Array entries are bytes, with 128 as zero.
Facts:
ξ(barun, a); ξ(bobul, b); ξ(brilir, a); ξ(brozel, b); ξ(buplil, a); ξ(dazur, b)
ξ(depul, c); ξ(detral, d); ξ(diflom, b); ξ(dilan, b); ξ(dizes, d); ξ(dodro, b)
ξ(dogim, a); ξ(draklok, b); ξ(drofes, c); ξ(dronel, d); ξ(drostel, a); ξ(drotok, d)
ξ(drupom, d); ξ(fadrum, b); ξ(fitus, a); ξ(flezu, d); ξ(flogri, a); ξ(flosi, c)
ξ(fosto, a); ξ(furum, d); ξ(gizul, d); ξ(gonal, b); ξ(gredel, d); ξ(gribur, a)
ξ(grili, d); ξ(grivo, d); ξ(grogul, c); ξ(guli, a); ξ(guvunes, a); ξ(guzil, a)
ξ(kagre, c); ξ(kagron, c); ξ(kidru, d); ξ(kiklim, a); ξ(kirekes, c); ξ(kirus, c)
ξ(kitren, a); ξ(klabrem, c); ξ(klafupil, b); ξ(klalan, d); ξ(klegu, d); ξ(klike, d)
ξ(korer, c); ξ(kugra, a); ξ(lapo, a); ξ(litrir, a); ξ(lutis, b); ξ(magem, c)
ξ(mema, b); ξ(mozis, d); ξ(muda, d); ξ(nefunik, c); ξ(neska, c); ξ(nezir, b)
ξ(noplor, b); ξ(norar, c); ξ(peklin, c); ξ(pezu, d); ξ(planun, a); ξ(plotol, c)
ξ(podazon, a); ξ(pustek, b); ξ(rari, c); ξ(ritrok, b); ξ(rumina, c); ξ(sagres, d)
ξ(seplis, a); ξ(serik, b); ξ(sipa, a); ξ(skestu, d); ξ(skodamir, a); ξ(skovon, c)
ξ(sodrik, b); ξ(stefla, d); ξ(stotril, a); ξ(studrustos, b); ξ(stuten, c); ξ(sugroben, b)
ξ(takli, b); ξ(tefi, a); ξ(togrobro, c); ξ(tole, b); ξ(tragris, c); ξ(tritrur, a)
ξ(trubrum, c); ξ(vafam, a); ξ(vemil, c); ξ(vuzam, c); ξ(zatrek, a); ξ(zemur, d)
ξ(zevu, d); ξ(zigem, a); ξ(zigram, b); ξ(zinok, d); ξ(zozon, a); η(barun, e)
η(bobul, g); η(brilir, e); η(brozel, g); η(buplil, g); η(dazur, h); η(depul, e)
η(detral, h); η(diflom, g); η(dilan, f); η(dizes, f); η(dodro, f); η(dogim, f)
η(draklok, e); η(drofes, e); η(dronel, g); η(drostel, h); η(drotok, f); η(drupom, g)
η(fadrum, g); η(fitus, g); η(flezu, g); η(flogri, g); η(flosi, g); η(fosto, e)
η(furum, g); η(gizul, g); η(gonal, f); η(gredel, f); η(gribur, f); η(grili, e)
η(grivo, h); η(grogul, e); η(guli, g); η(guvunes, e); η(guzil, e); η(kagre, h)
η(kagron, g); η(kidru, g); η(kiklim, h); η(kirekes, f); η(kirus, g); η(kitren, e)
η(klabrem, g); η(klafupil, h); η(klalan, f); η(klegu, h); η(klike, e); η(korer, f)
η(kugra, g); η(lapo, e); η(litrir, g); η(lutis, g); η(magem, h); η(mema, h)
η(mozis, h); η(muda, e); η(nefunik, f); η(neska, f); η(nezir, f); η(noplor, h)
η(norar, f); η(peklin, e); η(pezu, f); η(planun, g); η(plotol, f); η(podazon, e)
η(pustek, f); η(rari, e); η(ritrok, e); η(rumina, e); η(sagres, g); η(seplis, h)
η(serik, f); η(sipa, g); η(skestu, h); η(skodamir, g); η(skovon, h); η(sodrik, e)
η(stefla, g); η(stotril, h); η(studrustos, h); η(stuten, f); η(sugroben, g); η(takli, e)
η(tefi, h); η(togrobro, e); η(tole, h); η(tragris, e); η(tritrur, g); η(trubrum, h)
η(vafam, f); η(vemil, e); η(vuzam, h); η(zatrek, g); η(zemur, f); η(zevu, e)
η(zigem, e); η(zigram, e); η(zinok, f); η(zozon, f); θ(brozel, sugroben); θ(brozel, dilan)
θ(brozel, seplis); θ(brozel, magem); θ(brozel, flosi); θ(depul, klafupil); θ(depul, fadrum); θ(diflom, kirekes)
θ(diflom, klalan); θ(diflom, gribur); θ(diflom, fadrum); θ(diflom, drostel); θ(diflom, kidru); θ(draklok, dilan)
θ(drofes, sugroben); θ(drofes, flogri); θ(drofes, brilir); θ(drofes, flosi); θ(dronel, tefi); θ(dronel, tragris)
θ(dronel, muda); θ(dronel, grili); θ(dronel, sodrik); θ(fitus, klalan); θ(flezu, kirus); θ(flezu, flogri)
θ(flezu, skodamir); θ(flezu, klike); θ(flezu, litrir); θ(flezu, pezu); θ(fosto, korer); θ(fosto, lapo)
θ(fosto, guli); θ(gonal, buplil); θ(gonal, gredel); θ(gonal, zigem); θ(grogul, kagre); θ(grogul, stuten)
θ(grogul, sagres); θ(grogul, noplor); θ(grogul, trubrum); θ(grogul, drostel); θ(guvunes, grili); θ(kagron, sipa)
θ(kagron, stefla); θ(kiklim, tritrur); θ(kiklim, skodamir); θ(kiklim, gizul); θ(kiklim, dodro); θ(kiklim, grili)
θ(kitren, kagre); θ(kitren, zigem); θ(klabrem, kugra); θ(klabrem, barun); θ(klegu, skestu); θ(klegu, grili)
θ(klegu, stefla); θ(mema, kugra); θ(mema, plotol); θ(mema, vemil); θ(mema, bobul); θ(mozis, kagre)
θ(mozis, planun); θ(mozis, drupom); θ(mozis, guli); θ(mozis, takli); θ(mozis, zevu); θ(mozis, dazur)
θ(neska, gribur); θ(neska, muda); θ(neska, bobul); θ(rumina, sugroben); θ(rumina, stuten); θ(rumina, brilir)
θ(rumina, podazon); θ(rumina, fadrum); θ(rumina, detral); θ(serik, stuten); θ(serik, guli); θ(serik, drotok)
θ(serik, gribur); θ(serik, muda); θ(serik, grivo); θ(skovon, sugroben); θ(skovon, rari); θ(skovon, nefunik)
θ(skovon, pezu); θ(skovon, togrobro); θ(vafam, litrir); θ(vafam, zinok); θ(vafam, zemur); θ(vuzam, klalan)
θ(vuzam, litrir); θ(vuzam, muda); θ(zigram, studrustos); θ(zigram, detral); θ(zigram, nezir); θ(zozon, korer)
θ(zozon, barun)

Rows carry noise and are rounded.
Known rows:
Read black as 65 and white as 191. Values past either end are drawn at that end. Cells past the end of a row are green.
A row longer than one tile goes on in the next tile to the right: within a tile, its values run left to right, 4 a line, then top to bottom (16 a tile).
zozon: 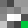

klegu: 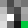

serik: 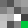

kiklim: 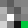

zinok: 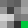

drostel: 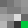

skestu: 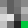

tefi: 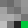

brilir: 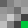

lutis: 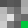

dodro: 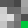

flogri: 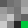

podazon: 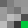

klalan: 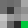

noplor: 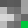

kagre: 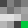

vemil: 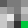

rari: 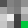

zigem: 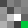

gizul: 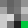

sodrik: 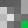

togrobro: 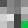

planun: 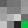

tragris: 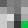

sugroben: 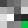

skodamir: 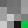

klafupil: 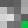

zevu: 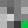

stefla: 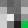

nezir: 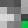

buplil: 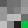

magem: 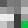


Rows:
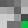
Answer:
fadrum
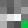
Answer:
mozis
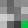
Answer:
grivo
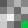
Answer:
depul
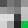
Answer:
kirus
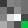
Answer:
kitren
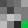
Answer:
vafam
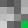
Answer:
bobul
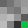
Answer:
seplis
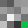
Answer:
barun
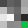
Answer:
dilan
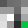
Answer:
kagron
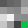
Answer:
korer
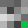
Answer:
gredel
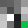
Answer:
flezu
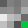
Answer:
stuten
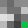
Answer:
detral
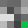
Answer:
pezu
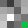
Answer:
mema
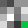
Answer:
klabrem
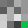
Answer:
neska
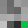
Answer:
muda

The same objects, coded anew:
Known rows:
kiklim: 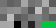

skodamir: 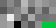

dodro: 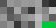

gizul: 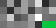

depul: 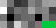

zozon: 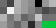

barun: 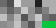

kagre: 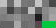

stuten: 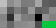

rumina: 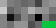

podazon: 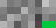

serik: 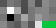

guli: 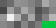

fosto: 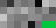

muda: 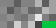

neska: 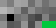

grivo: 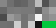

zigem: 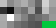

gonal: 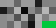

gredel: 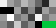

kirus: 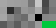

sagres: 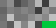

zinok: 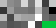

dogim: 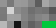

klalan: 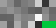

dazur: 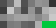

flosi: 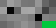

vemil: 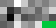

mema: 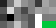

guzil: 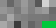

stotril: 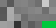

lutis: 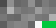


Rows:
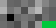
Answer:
vuzam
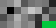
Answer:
magem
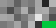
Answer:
klike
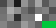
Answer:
dronel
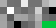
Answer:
vafam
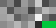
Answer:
grili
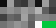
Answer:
brozel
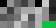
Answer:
draklok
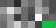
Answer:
klegu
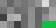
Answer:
drostel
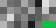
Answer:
kitren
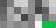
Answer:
kugra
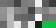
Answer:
skestu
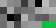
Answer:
zigram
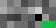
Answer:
skovon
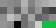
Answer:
litrir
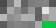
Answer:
takli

